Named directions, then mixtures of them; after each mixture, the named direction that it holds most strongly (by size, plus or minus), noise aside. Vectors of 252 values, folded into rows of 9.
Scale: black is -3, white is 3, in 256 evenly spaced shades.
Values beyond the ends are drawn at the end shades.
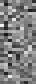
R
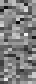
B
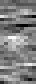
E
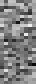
B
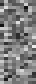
B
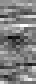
E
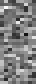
B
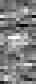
E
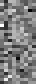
R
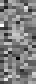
B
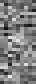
R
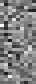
R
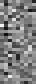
R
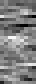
E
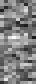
B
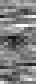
E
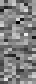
B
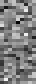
B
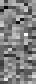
B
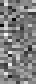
R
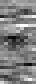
E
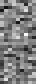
B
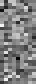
B
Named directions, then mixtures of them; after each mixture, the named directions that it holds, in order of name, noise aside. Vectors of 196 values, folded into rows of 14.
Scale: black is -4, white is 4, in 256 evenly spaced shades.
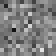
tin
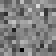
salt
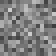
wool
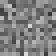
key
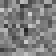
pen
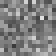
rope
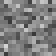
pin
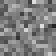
pin, wool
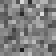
pen, pin, salt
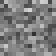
pin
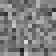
key, salt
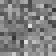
key, pen, rope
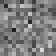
tin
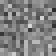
key, rope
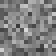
pen, salt, wool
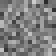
rope, wool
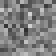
pen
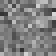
key, pin, salt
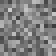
wool
